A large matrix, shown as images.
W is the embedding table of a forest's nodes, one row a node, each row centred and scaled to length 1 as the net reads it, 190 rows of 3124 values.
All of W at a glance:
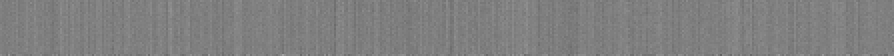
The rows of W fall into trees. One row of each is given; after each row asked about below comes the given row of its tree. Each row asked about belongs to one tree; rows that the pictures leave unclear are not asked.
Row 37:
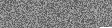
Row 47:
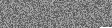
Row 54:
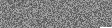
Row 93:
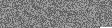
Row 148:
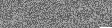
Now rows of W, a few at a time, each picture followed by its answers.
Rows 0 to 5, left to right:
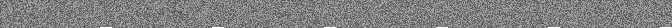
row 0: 93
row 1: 93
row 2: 37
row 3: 37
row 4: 37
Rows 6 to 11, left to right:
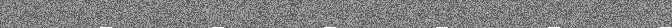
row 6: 93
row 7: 37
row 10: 47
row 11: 148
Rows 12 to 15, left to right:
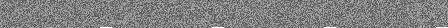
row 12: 54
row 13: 148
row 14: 37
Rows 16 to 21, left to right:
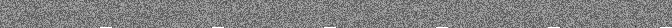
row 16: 93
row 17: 93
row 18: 93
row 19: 148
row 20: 37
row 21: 47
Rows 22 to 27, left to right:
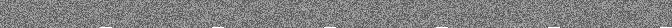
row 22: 37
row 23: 148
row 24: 148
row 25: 148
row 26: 93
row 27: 93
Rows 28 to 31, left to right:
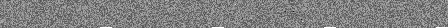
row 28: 148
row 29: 37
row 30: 148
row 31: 47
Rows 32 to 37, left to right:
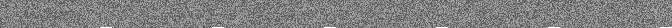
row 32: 93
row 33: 148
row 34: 148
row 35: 148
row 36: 148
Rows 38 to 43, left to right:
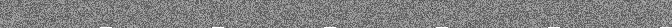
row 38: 148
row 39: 93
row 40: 148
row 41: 148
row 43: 47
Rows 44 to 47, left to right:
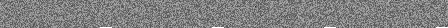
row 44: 37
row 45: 47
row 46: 148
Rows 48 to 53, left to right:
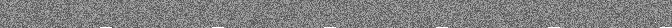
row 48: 148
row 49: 47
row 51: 37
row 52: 37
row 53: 37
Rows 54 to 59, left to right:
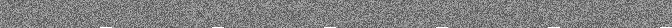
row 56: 93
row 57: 148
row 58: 37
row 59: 148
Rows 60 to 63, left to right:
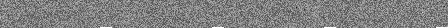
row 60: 93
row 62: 93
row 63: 54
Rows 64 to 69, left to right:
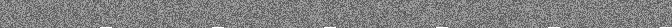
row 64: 47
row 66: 93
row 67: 93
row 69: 37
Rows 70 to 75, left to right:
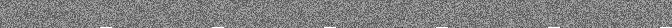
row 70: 93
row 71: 37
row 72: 54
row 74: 93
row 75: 47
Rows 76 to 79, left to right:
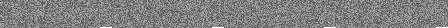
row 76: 37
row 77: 93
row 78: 37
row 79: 37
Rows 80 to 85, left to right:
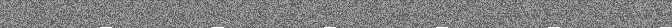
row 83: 148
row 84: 148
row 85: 148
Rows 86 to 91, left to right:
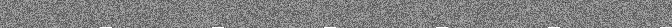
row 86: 37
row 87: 93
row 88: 93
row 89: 148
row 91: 47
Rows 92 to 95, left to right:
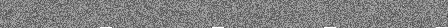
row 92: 148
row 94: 93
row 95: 37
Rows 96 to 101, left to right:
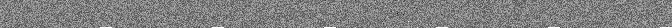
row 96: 37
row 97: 37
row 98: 148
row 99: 37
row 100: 148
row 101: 148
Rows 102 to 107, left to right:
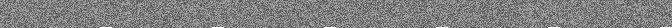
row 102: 37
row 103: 148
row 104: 47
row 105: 37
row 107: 148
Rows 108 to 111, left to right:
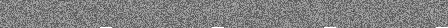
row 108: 47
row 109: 37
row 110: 93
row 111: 37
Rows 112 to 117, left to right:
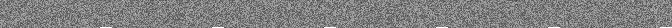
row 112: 148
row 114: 47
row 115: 148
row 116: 47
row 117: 37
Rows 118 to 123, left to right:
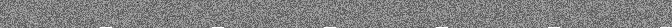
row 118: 37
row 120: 37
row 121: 37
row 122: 93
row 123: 148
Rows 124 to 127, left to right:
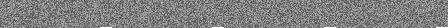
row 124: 93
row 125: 37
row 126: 37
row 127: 54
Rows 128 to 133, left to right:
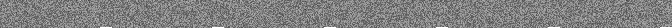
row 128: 93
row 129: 93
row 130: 37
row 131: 148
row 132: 37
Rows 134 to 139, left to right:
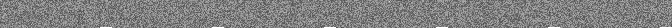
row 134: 93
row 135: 37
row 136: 148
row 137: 47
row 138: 148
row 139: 37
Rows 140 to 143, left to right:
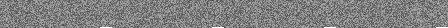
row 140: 47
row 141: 148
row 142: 47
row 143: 148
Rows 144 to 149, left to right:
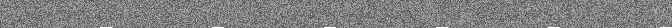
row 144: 93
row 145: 37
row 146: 148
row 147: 93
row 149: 37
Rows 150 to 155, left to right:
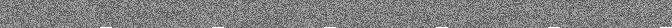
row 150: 93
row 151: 93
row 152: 148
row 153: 37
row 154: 148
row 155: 54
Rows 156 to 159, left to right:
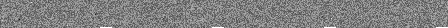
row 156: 93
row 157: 148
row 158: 93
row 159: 37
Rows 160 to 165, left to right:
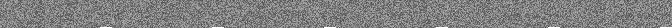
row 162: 93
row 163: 37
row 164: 148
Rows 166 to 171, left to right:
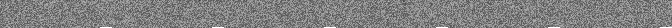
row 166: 47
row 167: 148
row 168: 37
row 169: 148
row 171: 37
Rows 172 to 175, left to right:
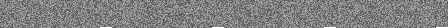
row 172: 47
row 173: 148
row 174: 47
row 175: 93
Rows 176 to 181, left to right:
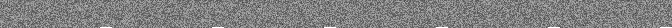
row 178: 54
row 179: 37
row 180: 47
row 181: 47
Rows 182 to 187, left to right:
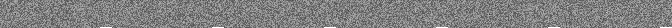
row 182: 148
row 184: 47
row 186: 148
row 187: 54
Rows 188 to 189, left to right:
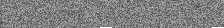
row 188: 93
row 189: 47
